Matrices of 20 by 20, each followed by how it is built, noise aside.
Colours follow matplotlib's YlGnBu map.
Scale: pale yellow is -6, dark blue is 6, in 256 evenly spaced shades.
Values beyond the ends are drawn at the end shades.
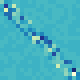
banded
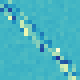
banded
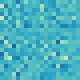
low rank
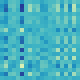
low rank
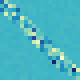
banded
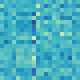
low rank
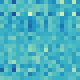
low rank
